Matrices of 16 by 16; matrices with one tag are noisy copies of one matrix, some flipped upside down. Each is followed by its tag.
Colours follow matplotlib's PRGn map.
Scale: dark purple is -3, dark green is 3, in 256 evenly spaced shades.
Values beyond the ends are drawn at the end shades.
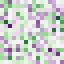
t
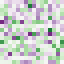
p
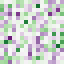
t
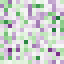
t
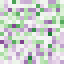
p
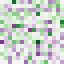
p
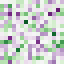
t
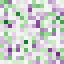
t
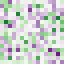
t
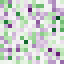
t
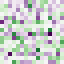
p
